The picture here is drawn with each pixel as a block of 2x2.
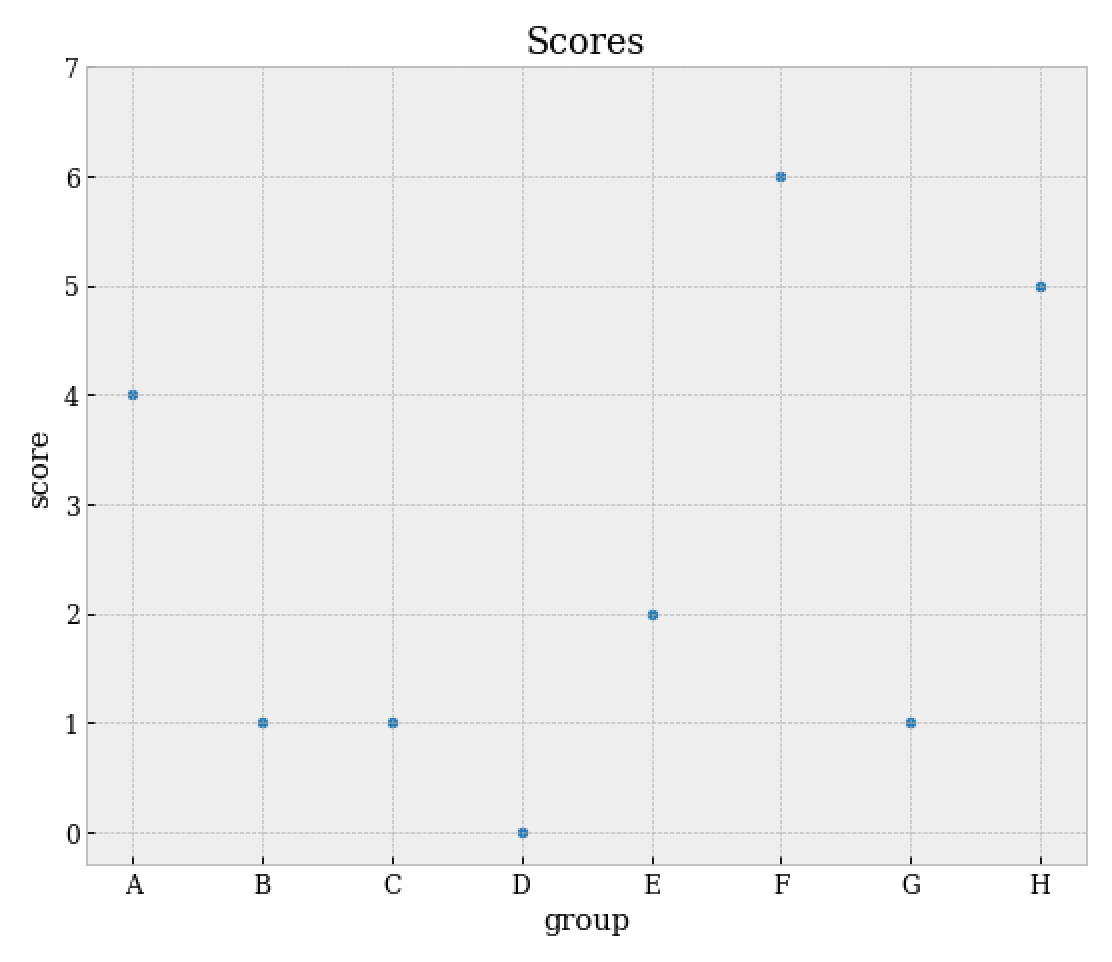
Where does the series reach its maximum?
F
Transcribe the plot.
Title: Scores
x-axis: group, ticks A B C D E F G H
y-axis: score, ticks 0 1 2 3 4 5 6 7
Values:
4 1 1 0 2 6 1 5
